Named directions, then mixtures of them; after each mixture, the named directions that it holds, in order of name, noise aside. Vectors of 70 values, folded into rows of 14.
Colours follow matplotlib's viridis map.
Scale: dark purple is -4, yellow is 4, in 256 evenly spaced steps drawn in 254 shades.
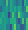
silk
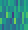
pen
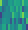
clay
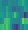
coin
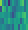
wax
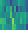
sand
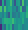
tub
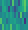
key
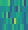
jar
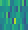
jar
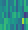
coin, silk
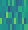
key, pen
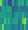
coin, sand, wax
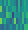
pen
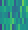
key, tub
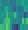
coin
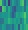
wax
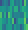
clay, jar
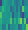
clay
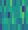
clay, silk, tub
